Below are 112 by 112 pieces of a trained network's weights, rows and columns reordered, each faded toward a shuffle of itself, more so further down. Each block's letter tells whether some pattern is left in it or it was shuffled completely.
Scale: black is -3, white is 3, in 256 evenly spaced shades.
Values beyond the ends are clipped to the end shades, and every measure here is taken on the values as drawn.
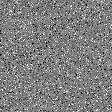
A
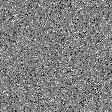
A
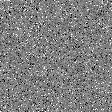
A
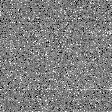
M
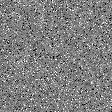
A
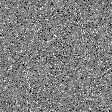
A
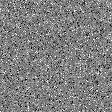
A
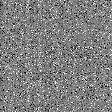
M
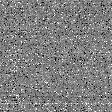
M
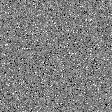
A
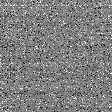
M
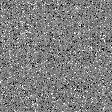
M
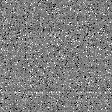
M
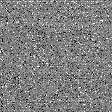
M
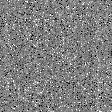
M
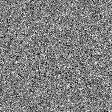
M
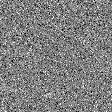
M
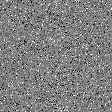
A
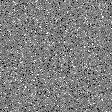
A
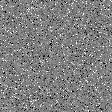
A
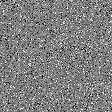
A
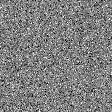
A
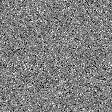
M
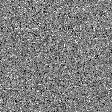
M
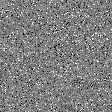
A
